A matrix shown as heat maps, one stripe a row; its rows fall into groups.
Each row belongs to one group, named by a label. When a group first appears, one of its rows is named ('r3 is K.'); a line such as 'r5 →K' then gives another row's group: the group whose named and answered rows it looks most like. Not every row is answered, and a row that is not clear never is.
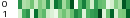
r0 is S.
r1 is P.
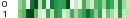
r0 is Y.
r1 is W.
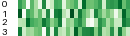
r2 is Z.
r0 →Y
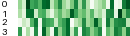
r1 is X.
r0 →Z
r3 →Y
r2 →Y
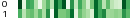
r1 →S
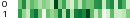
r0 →Y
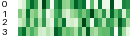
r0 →Z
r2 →Y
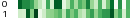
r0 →W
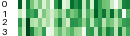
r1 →P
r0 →S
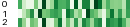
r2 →Y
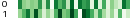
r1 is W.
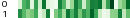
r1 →W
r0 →P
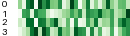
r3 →Z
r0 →X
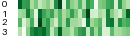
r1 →X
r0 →W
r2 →X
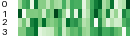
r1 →S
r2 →Z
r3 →P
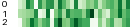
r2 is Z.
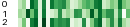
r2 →Y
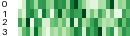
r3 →P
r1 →Z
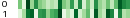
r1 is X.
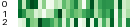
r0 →P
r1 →W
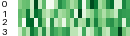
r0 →P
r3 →Y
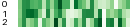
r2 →Y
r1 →W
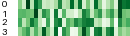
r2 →W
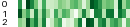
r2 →P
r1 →Y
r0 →P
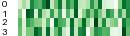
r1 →X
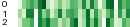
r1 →X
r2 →X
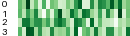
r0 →P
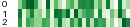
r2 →S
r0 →W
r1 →W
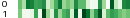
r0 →Z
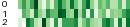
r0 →W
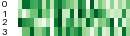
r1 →S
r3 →Z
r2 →W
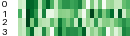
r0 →Z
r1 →P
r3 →Z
